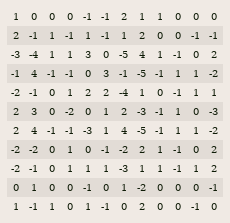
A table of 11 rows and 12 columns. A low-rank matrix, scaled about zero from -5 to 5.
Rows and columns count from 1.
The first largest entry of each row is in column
7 1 8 2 5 2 2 8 12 2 8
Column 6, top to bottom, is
-1 -1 0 3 2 1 1 -1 1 0 -1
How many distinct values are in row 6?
7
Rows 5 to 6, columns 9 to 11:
0 -1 1 / -1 1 0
